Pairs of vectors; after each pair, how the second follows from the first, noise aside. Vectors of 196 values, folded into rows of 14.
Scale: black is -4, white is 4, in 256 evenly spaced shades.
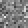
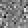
sign-scrambled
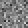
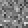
sign-scrambled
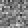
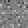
partly zeroed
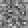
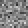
sign-scrambled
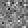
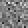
sign-scrambled
